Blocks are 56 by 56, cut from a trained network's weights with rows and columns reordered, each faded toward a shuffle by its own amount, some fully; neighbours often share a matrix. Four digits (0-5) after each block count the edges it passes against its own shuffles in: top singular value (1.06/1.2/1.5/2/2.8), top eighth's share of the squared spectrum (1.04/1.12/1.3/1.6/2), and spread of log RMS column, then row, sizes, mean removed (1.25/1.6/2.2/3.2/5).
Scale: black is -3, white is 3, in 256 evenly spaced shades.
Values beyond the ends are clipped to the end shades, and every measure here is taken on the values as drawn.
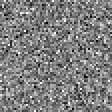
0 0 0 0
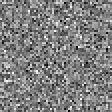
3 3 1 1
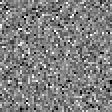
0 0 0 0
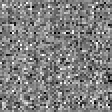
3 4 1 3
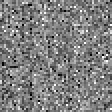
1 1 0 0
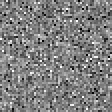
0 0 0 0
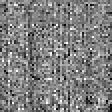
3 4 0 3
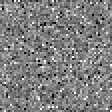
0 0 0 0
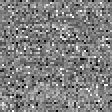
2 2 1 0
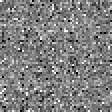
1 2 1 1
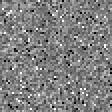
0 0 0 0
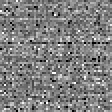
3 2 1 1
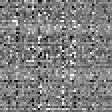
3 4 3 2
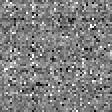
1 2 1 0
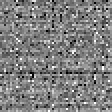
3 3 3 1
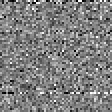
3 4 1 2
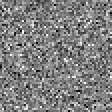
1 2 0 1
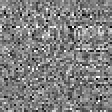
3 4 1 2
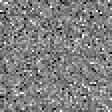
0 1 0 0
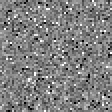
0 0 0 0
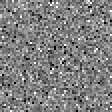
0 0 0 0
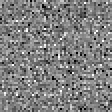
1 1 1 0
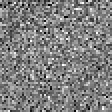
2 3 1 1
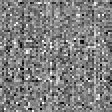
3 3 0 2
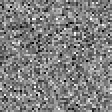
1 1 0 0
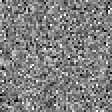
1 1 0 0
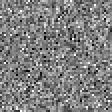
1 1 0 0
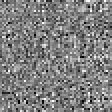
3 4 2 3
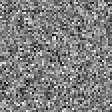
2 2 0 0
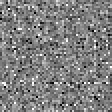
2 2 0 1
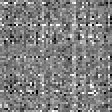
3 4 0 3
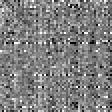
3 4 0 3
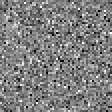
1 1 0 0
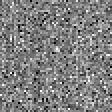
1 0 0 0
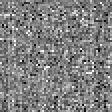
2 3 0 2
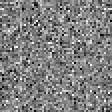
2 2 0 1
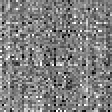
3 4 1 3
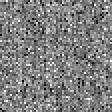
2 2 0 1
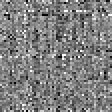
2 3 0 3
